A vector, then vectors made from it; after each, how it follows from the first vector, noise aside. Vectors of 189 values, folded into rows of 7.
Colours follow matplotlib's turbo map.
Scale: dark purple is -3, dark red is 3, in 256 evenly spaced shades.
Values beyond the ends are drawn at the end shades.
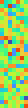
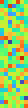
copied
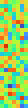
wrapped around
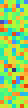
wrapped around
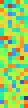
copied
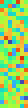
copied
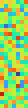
wrapped around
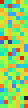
copied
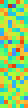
copied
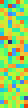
copied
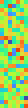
copied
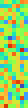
wrapped around
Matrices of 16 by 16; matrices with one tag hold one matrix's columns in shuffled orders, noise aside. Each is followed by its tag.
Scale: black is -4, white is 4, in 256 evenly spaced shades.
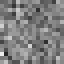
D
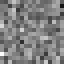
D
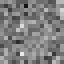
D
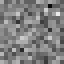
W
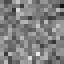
D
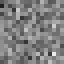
D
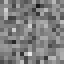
D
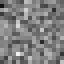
D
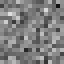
W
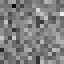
W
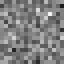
W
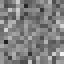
D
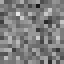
W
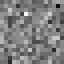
W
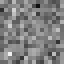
D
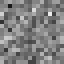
W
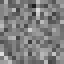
D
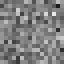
W
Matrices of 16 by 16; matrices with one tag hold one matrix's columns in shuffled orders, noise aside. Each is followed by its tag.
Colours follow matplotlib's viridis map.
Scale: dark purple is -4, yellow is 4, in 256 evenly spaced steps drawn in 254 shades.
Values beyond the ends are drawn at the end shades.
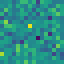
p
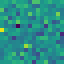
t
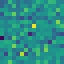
p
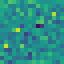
t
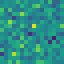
p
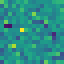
t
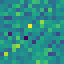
p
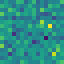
p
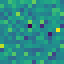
t
